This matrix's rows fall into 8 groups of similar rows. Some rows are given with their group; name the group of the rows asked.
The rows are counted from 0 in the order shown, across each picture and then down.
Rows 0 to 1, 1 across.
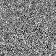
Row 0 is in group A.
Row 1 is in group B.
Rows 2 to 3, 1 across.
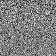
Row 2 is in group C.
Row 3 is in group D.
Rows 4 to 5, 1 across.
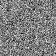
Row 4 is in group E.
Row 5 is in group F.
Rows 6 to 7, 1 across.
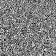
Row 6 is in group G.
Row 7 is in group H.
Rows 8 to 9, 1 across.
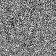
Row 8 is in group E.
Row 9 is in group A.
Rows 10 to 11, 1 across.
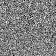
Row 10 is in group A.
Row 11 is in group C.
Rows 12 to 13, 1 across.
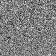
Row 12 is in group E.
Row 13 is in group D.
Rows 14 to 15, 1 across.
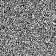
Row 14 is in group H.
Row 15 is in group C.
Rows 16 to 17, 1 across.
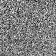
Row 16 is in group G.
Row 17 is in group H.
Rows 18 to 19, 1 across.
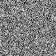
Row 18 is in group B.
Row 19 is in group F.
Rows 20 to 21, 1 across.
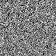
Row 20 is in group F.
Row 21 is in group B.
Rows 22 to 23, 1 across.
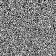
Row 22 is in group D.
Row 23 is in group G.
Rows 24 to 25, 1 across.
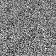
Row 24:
E
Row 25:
E
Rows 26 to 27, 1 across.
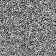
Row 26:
H
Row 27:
A
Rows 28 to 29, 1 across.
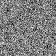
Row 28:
E
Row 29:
B
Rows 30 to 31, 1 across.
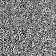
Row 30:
H
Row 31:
H
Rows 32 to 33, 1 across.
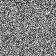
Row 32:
C
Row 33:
F
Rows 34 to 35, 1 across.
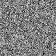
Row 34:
F
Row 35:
B
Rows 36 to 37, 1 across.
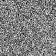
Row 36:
C
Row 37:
H
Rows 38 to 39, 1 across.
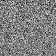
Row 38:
C
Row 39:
B
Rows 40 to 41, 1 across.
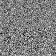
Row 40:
D
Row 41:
D
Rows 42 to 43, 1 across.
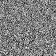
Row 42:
B
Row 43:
F
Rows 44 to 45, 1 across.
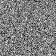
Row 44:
G
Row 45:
D
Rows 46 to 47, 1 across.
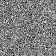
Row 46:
H
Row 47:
E
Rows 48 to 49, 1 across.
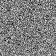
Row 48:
E
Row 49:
D
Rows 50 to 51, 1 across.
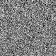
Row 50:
B
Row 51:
E
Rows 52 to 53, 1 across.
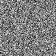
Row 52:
G
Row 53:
F
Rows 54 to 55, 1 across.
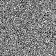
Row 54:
H
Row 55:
C
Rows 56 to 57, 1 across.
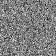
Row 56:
B
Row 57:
G
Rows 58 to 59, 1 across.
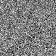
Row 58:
G
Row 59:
E
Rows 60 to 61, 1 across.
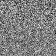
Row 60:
C
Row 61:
A
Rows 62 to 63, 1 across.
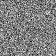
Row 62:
C
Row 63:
G
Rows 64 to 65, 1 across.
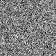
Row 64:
H
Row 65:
B
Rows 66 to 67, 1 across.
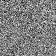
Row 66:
H
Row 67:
E
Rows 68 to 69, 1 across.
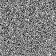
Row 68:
F
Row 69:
D
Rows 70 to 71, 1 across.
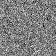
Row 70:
B
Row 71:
A
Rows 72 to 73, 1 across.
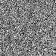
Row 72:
G
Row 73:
H
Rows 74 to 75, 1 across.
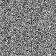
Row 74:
D
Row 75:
D
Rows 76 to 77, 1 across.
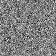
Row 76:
G
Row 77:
D
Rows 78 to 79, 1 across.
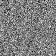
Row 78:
D
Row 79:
G
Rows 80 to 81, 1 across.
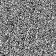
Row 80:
E
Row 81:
F
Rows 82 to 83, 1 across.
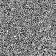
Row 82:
D
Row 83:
H
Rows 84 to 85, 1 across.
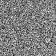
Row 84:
H
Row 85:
C
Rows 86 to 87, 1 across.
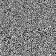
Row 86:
D
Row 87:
D
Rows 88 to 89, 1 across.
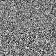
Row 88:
C
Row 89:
F
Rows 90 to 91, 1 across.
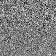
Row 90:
B
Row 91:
D
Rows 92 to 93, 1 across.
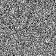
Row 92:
G
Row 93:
C
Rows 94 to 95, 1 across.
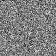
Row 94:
C
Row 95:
A
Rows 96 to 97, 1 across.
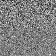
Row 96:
C
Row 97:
D
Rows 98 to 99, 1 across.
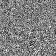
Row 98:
D
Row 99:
A
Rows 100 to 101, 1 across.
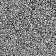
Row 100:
E
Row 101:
C
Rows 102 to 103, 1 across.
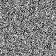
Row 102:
F
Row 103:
B
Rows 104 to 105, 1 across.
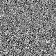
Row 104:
B
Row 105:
F
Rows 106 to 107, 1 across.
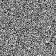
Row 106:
D
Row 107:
C
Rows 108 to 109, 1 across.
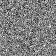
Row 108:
D
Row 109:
A
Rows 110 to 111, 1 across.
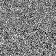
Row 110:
A
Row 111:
B
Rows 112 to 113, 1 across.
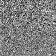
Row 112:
H
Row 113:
D
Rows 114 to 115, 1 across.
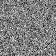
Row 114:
B
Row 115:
G
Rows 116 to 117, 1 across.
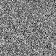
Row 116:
G
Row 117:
B
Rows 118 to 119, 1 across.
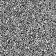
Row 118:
H
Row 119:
F
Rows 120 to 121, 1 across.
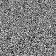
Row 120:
D
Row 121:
E
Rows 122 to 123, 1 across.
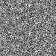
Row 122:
A
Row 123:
A
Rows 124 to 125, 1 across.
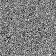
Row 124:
F
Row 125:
D
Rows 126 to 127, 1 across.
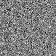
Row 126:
D
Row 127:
B
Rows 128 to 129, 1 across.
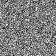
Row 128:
F
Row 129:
C
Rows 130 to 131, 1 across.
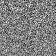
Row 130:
A
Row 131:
A
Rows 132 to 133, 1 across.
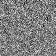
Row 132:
B
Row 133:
A
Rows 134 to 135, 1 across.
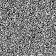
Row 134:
F
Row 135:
E
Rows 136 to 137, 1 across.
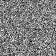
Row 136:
H
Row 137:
G
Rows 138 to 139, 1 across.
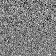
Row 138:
B
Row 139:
D
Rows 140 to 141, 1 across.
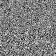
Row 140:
D
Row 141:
F
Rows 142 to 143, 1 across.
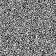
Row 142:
D
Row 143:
F
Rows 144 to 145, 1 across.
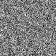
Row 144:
B
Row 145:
G
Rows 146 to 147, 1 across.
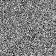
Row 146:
H
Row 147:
E
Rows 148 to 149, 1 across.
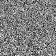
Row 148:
B
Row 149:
G
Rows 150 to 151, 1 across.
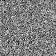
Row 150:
H
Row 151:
F
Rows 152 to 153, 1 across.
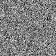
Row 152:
B
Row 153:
G
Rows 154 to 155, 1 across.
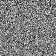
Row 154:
C
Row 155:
F
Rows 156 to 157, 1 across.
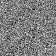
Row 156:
E
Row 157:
E
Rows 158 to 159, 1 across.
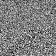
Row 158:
C
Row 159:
E
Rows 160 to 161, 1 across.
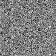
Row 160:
D
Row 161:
D
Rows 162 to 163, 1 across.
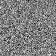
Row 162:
G
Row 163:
D
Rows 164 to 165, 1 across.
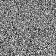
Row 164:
C
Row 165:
G
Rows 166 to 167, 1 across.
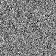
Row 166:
G
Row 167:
B
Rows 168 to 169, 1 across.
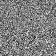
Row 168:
C
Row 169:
F
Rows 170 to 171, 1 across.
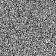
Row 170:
G
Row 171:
C
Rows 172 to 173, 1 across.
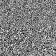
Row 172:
D
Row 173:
H
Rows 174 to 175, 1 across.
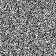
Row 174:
G
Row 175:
F
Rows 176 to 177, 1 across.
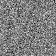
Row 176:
G
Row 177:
E
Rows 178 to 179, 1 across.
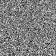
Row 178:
H
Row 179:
G
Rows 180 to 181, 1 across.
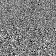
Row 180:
E
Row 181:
G
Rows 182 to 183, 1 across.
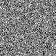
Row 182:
A
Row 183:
B
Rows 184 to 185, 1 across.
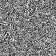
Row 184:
F
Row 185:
G
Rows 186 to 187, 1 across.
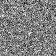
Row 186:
B
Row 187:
A
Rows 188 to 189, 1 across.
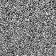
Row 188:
F
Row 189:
E
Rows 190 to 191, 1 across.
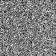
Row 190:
H
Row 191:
H
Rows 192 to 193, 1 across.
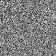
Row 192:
H
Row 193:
B
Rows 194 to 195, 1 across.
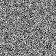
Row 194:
A
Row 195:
B
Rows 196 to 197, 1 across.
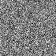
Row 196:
G
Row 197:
F
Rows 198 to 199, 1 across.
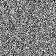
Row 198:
G
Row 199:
F
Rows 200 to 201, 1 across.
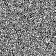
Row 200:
A
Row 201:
C
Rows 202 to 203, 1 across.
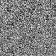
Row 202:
E
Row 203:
E
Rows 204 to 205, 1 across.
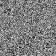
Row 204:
D
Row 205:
E
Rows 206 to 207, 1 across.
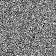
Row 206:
H
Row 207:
E
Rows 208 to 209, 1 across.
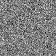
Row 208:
E
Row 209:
B
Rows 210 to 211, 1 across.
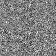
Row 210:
A
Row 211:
A
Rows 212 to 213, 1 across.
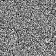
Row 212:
C
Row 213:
C
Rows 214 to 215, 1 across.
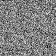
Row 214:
C
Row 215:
B
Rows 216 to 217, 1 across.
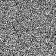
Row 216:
C
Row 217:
C
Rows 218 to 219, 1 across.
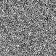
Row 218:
B
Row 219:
A
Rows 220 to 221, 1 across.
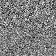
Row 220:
F
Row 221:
E
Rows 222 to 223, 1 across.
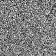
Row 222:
C
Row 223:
H
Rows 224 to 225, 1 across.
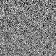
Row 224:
B
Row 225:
B
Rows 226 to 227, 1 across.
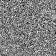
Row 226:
H
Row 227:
A
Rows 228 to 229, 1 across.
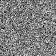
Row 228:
H
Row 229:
C
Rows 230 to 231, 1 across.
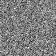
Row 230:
H
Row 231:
F
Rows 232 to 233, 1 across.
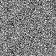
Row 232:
E
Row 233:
E
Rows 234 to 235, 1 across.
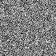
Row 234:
B
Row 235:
F
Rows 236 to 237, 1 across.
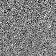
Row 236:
D
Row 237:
H
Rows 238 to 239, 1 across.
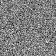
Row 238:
E
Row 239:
C
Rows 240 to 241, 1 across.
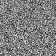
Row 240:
E
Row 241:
B
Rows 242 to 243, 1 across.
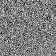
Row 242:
B
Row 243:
D
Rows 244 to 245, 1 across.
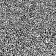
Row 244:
A
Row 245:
C
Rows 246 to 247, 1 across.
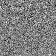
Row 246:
A
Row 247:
D
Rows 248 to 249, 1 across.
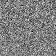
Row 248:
F
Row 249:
A
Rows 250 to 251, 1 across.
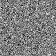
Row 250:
F
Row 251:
D
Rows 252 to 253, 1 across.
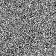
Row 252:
A
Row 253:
E
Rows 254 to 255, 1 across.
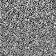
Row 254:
F
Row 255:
F
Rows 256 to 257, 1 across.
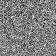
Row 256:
H
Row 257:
A
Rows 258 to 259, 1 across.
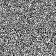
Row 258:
A
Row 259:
C
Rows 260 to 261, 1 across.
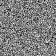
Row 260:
D
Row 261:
C
